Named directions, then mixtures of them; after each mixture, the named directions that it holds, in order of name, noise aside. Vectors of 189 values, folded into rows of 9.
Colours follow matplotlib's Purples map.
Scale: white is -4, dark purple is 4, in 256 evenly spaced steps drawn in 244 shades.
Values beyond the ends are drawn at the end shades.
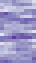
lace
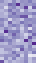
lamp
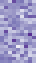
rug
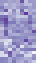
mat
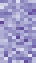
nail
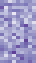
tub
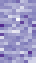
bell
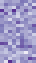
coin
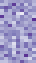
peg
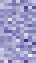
coin, lamp, nail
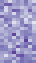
tub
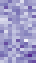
lamp, mat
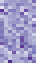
coin, mat, peg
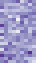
bell, coin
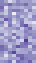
tub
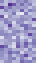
peg, tub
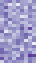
lamp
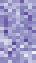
mat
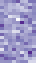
bell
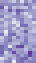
mat, rug, tub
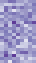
coin, tub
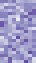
bell, nail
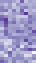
mat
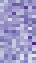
lamp, peg, tub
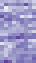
lace, tub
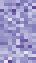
coin, lamp
